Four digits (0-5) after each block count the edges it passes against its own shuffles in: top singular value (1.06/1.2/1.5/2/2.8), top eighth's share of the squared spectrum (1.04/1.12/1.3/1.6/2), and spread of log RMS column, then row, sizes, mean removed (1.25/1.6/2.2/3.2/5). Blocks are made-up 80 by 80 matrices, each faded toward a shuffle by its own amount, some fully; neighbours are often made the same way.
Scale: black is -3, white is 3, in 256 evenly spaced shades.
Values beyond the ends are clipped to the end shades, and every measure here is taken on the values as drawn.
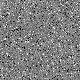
0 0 0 0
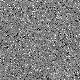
2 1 0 0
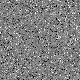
0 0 0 0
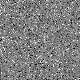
1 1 0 0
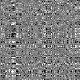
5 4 3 3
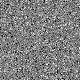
2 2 0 0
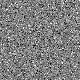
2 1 0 0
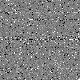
3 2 0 2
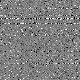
4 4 1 2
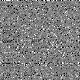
3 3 0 2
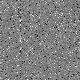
2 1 0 0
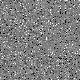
3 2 1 0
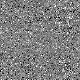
1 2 2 2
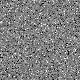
0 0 0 0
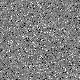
0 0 0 0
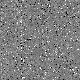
1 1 1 0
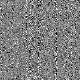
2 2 3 0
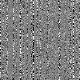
2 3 4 0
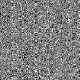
4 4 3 2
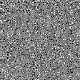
3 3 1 1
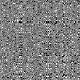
4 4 3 2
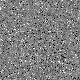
0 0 0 0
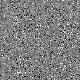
3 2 1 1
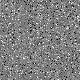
2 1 0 1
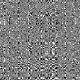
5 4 3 3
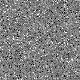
3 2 1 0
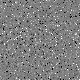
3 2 0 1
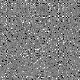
4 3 2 2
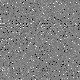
3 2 1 1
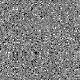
4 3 2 2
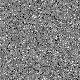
2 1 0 0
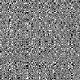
4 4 3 3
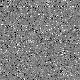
2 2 0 1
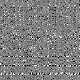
4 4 2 3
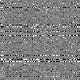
4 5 2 4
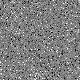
1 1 0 0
